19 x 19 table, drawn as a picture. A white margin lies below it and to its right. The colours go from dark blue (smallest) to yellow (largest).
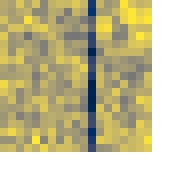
Slope: none. Ninth with the highest average: top right. Histogram: skewed, a long tail of low values. Odd lines: column 12. Grain: streaks running down. Average level on the scale: 70%.
